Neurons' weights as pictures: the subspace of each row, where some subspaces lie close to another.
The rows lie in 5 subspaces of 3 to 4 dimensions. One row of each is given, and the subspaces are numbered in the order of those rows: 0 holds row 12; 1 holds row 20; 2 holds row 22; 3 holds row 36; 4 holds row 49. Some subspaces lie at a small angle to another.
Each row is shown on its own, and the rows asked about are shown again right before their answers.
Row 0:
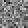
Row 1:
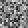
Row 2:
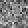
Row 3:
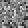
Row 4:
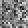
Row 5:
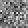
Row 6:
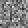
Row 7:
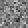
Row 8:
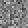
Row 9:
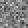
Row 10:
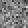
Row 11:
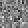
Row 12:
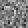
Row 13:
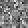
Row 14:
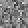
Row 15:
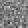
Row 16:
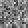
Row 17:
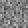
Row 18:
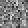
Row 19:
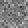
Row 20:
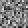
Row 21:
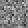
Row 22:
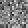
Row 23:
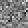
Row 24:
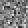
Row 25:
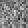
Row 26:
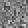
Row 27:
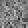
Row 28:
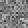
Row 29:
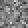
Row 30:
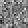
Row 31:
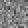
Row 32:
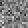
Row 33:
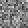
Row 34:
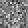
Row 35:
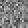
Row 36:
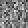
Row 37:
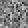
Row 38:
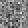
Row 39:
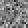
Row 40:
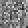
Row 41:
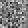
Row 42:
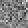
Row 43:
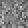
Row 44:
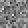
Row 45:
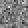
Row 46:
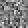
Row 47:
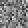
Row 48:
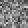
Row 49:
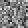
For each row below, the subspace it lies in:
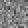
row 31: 4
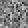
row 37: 2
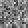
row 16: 3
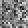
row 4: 4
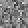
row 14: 0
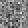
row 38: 2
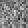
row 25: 3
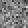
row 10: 1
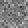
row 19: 4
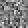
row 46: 0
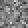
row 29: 2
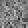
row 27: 3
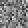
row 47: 4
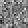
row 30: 3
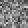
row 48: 1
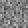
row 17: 1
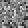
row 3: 4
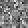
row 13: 0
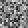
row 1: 2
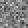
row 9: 1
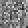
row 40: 3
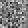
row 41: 2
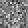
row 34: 2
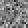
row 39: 2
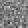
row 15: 0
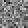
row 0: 4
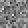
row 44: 1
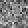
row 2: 1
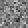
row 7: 2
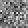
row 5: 1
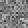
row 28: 1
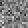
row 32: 4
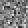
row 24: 0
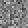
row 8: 3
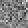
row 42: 4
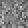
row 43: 4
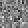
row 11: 4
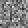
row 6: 3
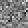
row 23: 4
